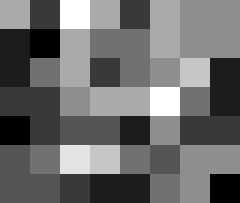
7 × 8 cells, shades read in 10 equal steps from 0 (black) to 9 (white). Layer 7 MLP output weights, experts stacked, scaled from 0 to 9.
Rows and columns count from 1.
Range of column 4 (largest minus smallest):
6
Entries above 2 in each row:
6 6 5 5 3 8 4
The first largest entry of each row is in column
3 3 7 6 6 3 7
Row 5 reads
0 2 3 3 1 5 2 2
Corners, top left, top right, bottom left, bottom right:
6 5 3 0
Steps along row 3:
up up down up up up down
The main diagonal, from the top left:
6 0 6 6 1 3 5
